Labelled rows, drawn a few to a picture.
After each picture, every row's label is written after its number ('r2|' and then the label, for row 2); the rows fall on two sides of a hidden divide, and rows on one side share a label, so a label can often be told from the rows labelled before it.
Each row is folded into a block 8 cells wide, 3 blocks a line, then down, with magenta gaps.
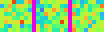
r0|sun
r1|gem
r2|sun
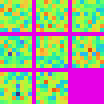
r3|sun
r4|sun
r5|sun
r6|sun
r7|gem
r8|sun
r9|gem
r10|sun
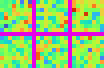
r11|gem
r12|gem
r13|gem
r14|sun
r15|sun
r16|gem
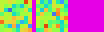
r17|sun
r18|gem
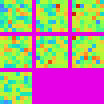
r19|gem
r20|gem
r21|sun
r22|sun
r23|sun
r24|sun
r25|sun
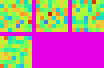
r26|sun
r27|sun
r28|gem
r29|gem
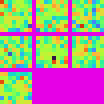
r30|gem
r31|sun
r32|gem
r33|gem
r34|gem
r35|sun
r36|gem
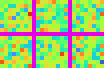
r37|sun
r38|gem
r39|sun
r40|sun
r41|gem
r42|gem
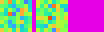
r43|gem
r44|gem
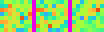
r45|sun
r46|sun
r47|gem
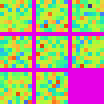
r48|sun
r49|sun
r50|gem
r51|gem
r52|sun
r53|gem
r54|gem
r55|gem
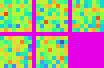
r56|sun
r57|gem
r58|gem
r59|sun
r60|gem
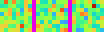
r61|gem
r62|sun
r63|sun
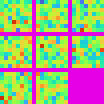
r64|sun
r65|gem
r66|gem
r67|sun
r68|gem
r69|gem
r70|sun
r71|sun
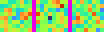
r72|sun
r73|sun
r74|sun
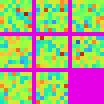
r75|gem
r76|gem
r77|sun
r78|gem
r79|gem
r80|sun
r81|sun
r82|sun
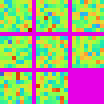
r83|gem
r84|gem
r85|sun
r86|sun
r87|gem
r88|sun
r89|gem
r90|sun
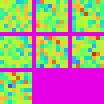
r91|sun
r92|sun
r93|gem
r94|gem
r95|gem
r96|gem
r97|sun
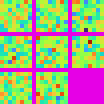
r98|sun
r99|gem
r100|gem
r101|gem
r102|gem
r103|sun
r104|gem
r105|sun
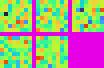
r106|sun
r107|gem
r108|gem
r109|sun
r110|sun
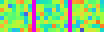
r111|sun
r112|gem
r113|sun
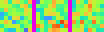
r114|gem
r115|sun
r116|sun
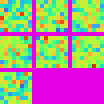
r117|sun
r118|sun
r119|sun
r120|gem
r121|gem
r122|sun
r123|gem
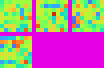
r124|sun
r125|sun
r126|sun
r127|gem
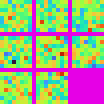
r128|gem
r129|sun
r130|gem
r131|gem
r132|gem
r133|sun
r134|sun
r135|gem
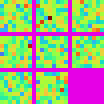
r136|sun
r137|sun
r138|sun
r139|gem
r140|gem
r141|sun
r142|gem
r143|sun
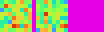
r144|sun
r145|sun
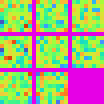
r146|gem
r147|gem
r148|sun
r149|sun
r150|sun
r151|gem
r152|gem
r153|sun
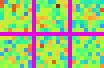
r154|sun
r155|sun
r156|gem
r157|gem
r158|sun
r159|gem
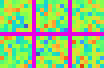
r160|sun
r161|sun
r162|gem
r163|sun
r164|gem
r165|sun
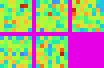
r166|sun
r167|sun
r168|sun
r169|sun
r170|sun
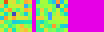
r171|gem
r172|gem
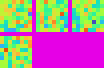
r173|sun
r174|gem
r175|gem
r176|gem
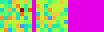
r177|gem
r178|sun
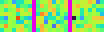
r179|gem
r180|sun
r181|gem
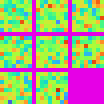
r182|sun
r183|gem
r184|sun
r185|sun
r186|sun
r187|sun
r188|sun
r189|gem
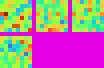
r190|sun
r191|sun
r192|gem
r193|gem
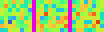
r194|sun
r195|sun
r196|gem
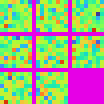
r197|gem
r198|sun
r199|sun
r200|sun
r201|gem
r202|sun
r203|gem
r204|gem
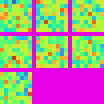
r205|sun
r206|gem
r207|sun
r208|sun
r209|gem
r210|sun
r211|sun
